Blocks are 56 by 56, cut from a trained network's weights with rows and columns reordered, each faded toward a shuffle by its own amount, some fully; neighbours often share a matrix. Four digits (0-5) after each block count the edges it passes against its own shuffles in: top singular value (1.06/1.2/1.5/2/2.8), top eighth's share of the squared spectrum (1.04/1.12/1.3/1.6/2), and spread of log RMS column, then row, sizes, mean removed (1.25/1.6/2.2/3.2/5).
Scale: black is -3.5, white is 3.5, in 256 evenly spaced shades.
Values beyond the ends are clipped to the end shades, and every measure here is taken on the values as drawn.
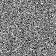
0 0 0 0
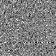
2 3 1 1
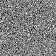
0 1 0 0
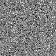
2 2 1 0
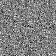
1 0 0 0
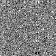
3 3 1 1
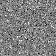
0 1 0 0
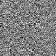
3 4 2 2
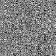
3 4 2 1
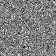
0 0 0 0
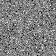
0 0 0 0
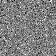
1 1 0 0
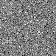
0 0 0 0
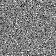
0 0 0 0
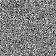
0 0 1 0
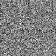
2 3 1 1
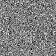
2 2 0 0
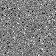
0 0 0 0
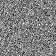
0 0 0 0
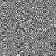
3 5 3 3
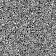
1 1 0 0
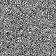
1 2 0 0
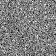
1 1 0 0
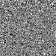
2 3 1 2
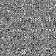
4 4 2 3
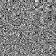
3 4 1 2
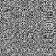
3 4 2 2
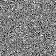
2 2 0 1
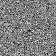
1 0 0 0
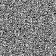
1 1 0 0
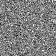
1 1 0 0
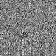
2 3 1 1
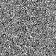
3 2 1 0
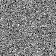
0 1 0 0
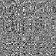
3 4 3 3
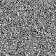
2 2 0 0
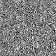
3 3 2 1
